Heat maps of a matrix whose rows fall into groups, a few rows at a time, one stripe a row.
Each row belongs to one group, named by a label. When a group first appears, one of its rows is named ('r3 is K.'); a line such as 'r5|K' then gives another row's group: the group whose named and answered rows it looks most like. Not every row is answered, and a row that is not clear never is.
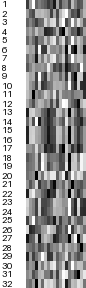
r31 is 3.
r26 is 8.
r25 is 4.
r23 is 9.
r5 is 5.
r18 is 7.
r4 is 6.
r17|6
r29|3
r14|6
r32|5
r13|4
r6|9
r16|4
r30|5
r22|4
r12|3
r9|9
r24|9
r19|7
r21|6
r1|4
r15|4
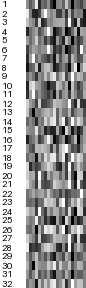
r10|4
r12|9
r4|7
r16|7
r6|7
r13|8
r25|6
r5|6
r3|9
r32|5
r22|7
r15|6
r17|3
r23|5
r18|5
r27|9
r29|6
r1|6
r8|7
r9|5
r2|8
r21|9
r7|4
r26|5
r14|5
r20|9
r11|4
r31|6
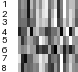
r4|7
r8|8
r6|6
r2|5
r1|5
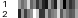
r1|6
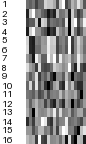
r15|3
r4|4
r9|6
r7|8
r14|3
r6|8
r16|9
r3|7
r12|6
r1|5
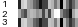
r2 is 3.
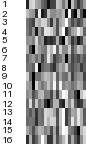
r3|3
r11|3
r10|8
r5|6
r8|6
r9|8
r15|3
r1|4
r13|5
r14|5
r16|3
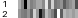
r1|8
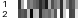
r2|7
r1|4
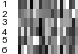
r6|4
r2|7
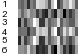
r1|5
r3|3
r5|3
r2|6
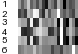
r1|6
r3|9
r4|8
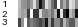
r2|9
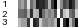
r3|9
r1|6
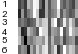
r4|8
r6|5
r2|3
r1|3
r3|5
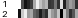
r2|4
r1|8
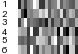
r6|9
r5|5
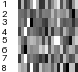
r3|6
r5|3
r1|3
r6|8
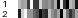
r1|9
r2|4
